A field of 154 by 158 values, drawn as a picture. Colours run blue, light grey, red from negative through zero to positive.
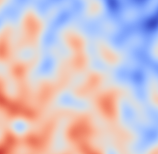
Ninth with the lowest average: top right. Mirror symmetry: none. Lone odd cells: none. Ninth with the highest average: bottom left. Odd rows or columns: none. Slope: up to the bottom left. Grain: smooth. Average level on the scale: 50%.
